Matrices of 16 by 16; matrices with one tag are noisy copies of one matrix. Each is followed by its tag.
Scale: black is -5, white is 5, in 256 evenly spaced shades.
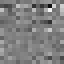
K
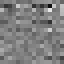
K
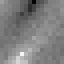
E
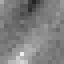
E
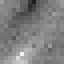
E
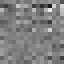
K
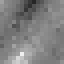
E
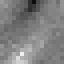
E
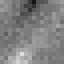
E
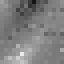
E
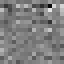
K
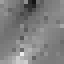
E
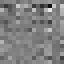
K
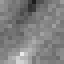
E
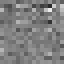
K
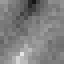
E
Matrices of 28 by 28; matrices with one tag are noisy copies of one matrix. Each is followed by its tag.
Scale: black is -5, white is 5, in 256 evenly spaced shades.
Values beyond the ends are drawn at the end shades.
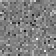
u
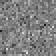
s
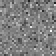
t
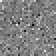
u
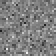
s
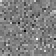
u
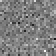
u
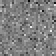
t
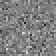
s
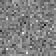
s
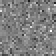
t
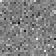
u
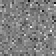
t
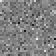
u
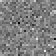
u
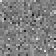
u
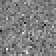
s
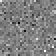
u
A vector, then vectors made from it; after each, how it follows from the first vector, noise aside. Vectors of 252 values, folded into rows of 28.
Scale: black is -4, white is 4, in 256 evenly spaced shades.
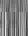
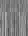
shrunk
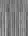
shrunk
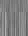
shrunk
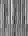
wrapped around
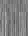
shrunk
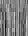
negated
